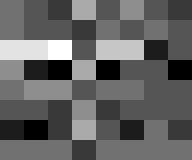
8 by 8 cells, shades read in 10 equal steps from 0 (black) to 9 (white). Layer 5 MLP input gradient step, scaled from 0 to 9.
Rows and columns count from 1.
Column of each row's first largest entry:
4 1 3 4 2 4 4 1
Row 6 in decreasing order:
5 3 3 3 3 3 2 2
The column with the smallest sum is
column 8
